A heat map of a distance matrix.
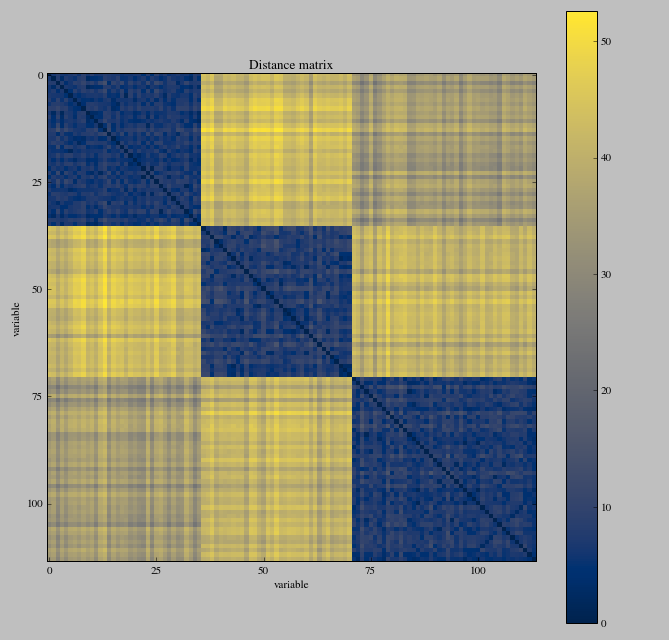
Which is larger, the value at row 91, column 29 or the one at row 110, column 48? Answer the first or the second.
the second
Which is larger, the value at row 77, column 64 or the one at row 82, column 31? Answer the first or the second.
the first
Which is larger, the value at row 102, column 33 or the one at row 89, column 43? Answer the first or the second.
the second
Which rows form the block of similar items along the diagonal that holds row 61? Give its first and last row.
36 to 70
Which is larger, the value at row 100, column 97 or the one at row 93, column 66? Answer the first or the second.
the second
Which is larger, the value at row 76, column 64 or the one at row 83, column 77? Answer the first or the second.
the first
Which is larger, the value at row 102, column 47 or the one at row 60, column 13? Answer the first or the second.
the second
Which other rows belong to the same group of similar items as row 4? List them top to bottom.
0, 1, 2, 3, 5, 6, 7, 8, 9, 10, 11, 12, 13, 14, 15, 16, 17, 18, 19, 20, 21, 22, 23, 24, 25, 26, 27, 28, 29, 30, 31, 32, 33, 34, 35
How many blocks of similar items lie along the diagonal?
3
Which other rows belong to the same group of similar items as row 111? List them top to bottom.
71, 72, 73, 74, 75, 76, 77, 78, 79, 80, 81, 82, 83, 84, 85, 86, 87, 88, 89, 90, 91, 92, 93, 94, 95, 96, 97, 98, 99, 100, 101, 102, 103, 104, 105, 106, 107, 108, 109, 110, 112, 113
